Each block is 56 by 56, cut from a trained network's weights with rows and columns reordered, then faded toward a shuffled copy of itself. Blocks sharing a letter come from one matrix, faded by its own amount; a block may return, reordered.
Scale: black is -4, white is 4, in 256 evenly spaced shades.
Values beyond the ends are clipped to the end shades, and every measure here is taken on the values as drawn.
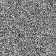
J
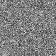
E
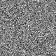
E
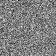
E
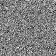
E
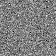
E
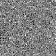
J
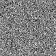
J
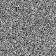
E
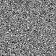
E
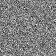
E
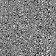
J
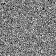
E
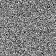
E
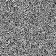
E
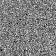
E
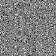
J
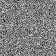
E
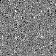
J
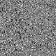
J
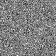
E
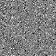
J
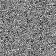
E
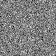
E
